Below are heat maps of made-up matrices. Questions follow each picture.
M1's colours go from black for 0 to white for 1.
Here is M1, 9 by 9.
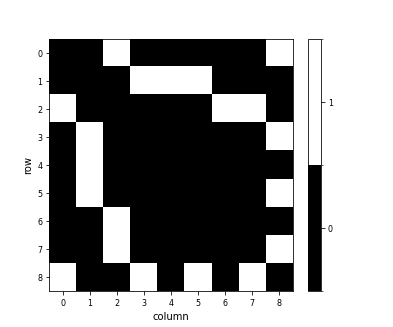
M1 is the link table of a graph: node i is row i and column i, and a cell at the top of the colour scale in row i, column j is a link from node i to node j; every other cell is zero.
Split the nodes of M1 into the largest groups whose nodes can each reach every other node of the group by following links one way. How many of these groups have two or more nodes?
1
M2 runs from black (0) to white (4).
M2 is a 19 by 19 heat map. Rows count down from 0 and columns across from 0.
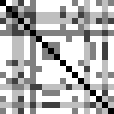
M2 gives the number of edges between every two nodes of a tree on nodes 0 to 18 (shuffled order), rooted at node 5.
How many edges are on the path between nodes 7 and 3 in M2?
3
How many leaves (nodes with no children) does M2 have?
14
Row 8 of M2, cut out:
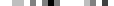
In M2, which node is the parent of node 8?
17
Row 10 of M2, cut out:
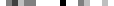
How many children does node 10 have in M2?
0
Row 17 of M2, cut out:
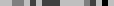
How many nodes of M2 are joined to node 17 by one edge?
5
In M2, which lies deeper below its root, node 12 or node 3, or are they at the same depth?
node 12
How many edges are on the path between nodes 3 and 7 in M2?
3
